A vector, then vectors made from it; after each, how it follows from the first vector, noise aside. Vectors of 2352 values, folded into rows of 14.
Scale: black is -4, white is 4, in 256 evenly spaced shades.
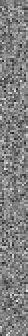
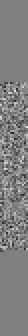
partly zeroed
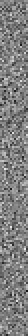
sign-scrambled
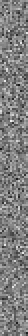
wrapped around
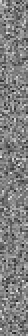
wrapped around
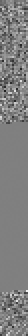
partly zeroed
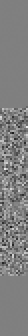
partly zeroed
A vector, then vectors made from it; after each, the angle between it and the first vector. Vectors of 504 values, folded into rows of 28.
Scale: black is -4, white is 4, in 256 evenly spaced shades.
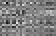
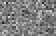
partly aligned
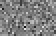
orthogonal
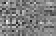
nearly opposite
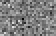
partly opposed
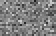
partly opposed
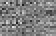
nearly opposite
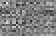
nearly opposite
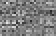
nearly opposite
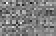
nearly opposite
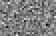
orthogonal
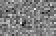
partly opposed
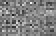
nearly parallel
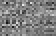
nearly parallel
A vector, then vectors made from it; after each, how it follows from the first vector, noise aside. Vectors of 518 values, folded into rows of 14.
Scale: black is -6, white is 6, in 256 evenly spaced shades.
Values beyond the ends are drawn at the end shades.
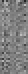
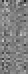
copied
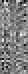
scaled up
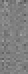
shrunk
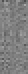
shrunk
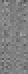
shrunk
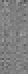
shrunk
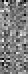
scaled up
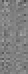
shrunk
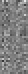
negated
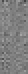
shrunk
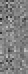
wrapped around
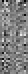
scaled up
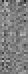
copied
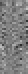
wrapped around
